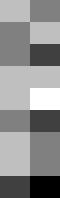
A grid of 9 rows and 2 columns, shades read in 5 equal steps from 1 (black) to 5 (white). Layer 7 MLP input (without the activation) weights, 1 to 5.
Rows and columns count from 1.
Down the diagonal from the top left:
4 4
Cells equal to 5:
1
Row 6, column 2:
2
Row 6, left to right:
3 2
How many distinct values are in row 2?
2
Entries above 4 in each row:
0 0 0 0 1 0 0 0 0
